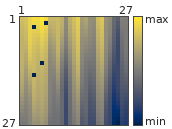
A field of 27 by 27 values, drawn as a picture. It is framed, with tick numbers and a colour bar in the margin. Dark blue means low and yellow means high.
The ninth with the highest average is the top left. The field climbs toward the top left. The bottom left is the calmest part. Four lone cells stand out, each far lower than its neighbours.
